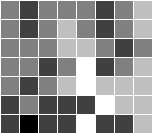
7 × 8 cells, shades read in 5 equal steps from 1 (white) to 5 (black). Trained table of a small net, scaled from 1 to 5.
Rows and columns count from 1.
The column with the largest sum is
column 2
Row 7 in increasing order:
1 2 4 4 4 4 4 5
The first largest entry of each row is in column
2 2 7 3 2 1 2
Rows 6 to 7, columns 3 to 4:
4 4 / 4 4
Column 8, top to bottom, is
2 2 3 2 2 2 2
